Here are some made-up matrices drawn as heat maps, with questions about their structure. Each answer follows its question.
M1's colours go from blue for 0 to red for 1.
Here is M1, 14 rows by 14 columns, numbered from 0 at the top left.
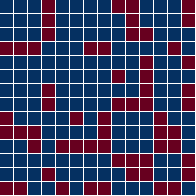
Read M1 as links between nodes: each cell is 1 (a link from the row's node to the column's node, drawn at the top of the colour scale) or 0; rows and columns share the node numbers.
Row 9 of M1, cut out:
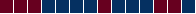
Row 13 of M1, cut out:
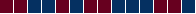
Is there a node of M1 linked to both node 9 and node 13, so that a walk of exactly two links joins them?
yes
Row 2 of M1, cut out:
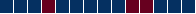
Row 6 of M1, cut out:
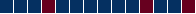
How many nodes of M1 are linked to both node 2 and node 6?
2
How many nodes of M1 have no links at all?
0
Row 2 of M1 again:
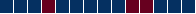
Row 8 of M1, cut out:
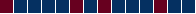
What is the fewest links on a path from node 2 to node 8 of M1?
3
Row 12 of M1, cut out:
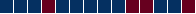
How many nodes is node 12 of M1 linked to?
4
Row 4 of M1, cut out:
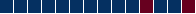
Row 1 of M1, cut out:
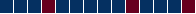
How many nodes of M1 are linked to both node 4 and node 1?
1
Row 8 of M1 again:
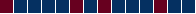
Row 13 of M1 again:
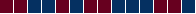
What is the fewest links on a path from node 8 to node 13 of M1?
2
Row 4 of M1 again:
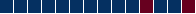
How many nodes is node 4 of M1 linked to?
2
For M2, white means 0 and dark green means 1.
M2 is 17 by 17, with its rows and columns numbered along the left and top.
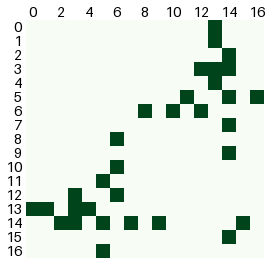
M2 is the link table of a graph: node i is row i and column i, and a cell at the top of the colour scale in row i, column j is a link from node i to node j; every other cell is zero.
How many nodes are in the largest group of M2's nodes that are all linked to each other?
2
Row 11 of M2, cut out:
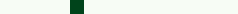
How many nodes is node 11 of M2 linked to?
1
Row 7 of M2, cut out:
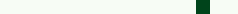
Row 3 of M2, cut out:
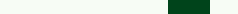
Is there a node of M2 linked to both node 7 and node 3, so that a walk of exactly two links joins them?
yes
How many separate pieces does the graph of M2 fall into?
1
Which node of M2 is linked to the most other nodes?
node 14
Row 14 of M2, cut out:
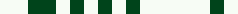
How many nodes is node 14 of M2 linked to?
6
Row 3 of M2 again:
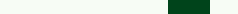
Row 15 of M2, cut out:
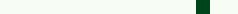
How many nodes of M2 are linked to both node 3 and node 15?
1
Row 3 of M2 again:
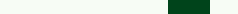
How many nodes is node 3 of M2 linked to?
3
